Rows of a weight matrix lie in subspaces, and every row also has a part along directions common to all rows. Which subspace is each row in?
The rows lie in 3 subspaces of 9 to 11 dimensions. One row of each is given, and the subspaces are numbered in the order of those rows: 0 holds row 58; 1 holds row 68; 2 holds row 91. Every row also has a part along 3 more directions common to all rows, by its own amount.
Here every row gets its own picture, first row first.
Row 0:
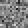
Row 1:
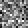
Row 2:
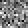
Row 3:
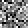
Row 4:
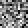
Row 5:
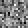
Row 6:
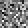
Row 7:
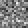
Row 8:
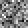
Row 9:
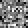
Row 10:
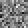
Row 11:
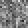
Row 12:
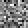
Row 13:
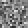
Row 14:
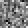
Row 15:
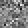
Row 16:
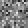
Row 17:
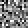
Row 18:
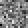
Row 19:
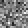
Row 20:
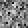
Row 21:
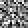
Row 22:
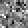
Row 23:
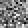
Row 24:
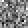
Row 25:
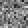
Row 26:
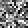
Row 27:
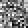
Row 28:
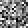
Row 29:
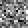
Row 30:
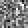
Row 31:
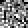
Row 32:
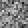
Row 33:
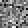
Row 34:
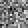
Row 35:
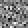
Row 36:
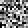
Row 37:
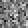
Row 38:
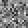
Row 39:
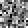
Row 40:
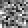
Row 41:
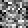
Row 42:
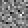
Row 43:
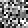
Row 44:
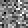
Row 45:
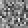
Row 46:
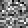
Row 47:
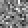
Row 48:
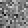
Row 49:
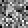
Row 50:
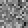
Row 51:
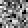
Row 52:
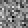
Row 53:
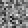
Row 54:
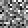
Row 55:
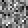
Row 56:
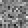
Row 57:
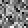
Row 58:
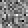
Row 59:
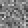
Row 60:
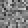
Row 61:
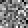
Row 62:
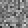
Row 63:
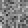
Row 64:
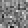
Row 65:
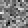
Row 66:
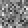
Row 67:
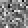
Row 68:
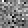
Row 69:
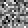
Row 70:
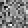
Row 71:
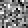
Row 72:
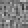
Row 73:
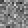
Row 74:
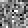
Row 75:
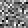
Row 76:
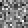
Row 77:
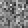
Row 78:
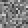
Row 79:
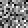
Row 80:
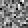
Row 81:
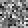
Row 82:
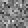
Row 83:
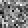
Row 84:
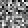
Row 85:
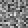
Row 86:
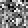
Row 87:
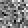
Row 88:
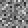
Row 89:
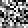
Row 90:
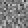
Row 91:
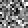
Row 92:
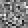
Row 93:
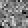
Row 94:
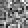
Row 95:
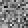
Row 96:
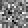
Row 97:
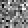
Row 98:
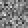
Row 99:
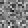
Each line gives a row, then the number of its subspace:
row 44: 1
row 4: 1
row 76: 0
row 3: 1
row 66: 1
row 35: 1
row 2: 0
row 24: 0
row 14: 0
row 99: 2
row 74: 0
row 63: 2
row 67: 2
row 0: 1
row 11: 2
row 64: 1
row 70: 0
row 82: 2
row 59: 1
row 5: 1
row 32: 2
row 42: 1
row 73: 1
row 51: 1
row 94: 2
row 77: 2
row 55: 0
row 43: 0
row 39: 1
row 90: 2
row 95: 0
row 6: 2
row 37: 0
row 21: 2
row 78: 0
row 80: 2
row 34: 2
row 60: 2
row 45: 0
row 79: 0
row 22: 1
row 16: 2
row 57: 1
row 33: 0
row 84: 2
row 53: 0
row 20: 2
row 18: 1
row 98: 0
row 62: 1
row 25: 0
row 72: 2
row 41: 1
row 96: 1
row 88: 0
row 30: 2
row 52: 1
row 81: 1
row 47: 1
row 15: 2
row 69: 2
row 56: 1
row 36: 1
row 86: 2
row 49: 1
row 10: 0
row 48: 0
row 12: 1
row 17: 2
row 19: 1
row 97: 2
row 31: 0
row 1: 1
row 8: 1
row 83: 1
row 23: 2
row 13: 0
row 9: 1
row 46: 2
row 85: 1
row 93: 1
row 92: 0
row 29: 1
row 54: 2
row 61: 0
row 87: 0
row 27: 0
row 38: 0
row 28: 2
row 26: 1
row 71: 2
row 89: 2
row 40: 1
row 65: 2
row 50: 1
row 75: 2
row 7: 2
